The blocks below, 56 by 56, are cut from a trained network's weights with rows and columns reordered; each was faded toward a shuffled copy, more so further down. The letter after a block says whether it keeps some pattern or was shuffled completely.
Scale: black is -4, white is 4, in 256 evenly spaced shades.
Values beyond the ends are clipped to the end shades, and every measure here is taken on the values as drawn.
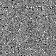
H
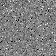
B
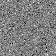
B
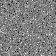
B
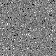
H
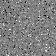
B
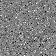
B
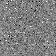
H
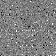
H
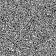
B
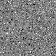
H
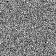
B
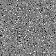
H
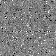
H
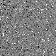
H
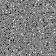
H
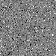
H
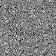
H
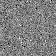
B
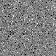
H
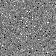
B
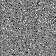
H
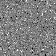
B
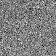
B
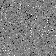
B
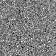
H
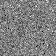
B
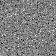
B
